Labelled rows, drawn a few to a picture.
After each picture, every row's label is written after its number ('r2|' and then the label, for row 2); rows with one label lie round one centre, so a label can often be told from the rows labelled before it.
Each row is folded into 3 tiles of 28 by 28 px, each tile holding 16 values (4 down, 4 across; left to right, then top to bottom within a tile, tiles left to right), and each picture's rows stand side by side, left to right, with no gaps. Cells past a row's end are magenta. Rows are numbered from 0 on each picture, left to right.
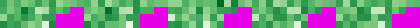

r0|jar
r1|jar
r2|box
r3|jar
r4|jar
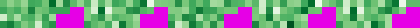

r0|box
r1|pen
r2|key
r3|pen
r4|pen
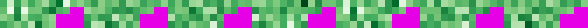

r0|pen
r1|key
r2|jar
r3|box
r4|pen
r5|jar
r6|key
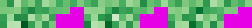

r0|key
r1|key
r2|key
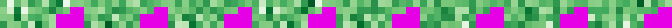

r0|pen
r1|key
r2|key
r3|pen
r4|key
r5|jar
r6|jar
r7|box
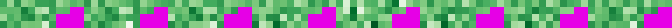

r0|jar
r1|jar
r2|jar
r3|key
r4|pen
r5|key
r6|key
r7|jar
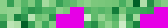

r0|key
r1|box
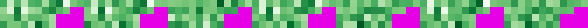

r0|pen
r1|pen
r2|box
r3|pen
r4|key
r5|pen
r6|key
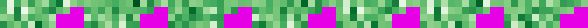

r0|pen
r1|box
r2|jar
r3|box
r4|pen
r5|pen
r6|key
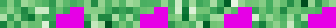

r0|jar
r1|key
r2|pen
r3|box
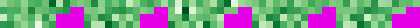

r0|box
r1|key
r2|pen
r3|key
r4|key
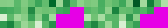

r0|box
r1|box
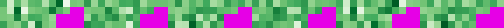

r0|pen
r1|jar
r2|key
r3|jar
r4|pen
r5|key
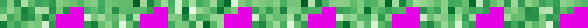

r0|jar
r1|box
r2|pen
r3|box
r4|box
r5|box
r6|jar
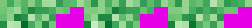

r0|key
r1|key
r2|key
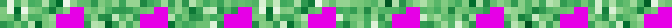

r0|pen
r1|key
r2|jar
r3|pen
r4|box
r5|box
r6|key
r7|pen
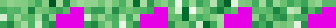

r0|box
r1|box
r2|pen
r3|jar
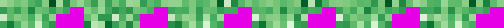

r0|box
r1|key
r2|box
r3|box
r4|box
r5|box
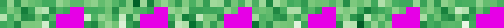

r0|jar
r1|box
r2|key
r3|jar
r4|key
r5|jar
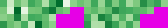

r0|pen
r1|key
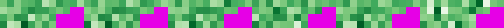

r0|key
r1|key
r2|key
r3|jar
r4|key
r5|pen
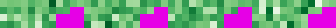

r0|box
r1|key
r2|jar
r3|pen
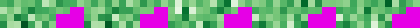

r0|key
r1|key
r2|pen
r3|box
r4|box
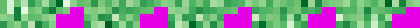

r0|pen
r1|key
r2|key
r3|box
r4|box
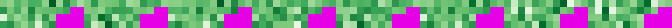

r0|box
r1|key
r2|box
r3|jar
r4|key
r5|box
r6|pen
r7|pen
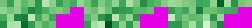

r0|key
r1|key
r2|box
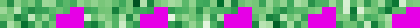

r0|key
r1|box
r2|box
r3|key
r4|pen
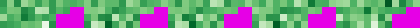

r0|jar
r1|key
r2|key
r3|key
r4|box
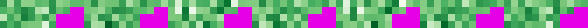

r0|jar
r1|key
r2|pen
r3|key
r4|pen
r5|key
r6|jar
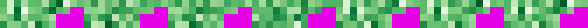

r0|pen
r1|key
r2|key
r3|jar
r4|pen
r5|pen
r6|pen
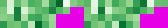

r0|pen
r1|pen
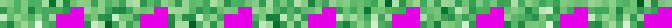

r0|box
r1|key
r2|key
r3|key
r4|box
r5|jar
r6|jar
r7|box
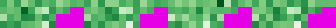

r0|jar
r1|jar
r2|box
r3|jar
